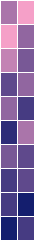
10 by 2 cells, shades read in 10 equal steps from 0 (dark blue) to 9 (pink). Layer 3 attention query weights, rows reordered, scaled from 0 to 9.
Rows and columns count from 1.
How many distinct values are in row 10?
2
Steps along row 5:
down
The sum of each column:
39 39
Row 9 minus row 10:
2 -2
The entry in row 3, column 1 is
7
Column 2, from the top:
9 5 4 5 2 6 3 3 0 2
